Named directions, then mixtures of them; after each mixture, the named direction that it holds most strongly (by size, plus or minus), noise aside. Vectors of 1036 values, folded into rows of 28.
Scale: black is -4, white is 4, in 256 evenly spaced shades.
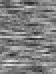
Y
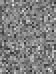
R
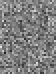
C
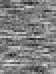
Y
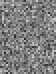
R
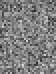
C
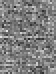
C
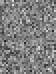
R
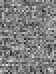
R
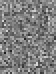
C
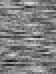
Y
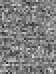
R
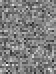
R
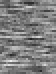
Y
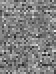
C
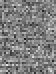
R
